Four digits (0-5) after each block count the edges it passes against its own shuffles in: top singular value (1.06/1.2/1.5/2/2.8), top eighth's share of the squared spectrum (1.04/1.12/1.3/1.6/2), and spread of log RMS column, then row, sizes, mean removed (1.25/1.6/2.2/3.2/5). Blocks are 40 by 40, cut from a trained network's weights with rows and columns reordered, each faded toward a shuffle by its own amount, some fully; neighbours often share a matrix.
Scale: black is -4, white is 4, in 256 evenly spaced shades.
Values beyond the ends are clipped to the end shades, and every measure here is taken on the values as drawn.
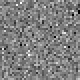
0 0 0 0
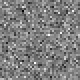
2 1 0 0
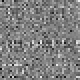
3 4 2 3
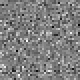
3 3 0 1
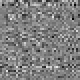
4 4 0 3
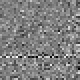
3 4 0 2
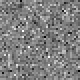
0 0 0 0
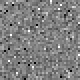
0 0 0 0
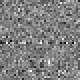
3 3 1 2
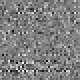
3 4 0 3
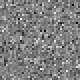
2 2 0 0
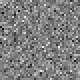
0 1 0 0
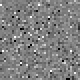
0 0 0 0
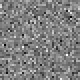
1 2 0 0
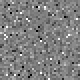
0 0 0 0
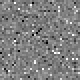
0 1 0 0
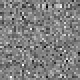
3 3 0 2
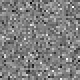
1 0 0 0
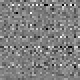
3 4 0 3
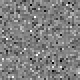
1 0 0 0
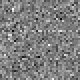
2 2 0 1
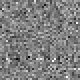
3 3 0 1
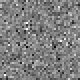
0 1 0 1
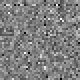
2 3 0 1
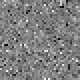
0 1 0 1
